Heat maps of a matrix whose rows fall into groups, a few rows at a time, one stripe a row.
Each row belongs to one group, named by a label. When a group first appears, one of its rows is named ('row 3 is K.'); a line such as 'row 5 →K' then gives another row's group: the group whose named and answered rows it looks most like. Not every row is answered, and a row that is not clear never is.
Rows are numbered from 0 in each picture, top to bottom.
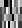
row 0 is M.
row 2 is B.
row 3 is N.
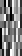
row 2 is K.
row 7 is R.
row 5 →N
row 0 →M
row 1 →M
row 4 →N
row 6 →R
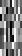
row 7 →K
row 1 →K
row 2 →N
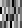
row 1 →N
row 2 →K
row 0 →K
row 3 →M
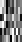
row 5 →M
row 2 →R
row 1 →K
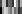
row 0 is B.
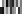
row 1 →B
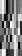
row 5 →B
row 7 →K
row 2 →M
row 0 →K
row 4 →M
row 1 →K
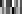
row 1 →K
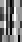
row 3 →K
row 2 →B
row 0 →K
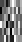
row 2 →R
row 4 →M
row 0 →R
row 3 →K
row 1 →N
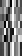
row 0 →M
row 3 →M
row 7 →R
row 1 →R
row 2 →R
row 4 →B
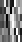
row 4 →N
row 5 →M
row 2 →R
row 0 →B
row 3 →R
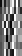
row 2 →B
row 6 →R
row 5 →R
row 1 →N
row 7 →B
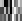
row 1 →B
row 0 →M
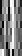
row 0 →N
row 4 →R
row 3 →R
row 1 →N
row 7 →K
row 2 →R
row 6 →R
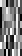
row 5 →B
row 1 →N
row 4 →N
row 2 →N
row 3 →N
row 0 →K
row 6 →K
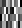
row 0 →M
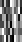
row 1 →M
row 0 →R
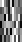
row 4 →B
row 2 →M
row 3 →N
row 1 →R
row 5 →N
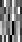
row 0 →R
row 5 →M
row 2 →R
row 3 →K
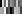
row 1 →K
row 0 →N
